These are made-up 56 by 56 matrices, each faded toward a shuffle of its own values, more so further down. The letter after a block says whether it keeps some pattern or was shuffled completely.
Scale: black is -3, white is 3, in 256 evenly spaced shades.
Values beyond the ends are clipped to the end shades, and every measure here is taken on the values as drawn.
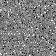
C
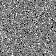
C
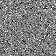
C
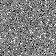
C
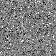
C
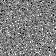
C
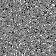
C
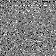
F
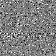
F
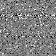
F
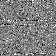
F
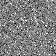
C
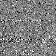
F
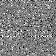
F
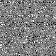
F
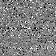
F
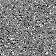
C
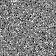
C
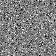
C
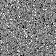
C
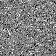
C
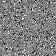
C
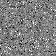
C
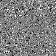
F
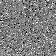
C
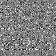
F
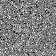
C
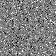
C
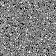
C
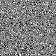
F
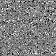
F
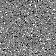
C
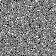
C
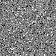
C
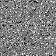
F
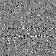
F
